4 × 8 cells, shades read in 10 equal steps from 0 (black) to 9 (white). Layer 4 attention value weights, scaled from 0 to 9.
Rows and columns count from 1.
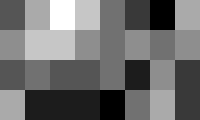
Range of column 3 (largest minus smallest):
8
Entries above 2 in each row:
6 8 6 3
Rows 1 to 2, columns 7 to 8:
0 6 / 4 5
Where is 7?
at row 1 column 4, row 2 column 2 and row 2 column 3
